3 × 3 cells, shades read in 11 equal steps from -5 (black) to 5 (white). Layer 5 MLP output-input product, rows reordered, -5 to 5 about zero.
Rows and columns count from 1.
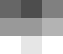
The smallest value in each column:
-1 -2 0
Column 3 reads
0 2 5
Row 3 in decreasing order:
5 5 4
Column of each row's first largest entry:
3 3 1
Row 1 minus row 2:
-2 -3 -2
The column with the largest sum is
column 3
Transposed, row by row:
-1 1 5 / -2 1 4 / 0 2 5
